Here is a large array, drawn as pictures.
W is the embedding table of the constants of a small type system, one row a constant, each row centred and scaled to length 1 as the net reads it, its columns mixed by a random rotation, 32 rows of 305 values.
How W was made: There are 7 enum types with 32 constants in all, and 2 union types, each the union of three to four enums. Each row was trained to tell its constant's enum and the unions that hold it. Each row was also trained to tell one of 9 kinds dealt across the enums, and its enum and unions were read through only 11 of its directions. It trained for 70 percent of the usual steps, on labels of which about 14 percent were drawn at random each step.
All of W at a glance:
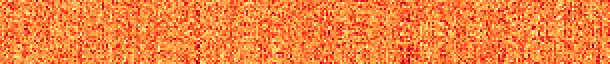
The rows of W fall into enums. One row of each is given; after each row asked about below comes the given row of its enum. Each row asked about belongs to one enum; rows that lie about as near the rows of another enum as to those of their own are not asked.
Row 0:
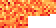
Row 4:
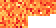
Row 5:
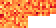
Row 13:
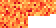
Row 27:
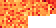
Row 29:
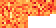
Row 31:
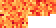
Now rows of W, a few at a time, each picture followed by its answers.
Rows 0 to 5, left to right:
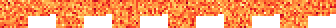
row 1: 4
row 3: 13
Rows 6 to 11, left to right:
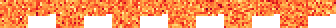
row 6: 5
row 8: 29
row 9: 4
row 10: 27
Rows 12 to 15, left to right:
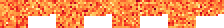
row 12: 0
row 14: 31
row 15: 4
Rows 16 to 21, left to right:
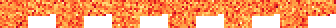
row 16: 0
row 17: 0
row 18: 4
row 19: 13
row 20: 29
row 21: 0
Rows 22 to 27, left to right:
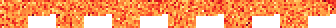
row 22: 31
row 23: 31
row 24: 27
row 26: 13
